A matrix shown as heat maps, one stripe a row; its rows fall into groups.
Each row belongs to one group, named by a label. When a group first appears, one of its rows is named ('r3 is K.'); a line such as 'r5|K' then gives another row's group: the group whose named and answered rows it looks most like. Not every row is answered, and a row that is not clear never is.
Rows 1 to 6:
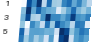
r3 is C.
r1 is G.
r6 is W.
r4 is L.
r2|G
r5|W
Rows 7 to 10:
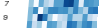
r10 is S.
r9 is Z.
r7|L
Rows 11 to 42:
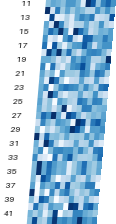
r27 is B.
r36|Z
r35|G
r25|S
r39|Z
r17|L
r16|S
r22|Z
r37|L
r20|L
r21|S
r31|Z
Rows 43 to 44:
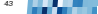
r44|B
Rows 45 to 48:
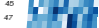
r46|C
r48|W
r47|W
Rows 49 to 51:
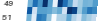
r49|B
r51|Z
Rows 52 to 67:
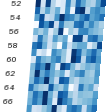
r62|G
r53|W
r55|G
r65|B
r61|B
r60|W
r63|B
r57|W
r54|C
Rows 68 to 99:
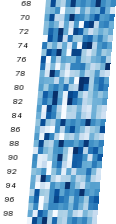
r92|S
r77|L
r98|Z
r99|G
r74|W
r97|C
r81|B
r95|C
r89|W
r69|S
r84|Z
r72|B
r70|C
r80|W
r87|Z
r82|B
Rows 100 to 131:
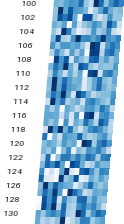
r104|Z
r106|W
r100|W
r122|C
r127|B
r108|G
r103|S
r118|G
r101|G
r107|W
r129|G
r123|B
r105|C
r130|W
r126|G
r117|S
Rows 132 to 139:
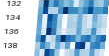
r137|C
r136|Z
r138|W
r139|Z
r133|C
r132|G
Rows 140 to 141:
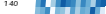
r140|C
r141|S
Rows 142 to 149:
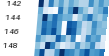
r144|G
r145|B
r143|L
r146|B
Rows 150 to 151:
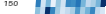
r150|L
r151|Z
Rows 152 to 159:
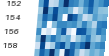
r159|B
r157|G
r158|C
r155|C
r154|B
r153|G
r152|C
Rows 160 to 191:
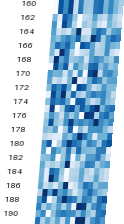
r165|W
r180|C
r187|G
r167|Z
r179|L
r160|G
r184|Z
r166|B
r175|C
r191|W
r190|C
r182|S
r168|G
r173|G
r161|G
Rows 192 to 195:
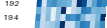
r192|W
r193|S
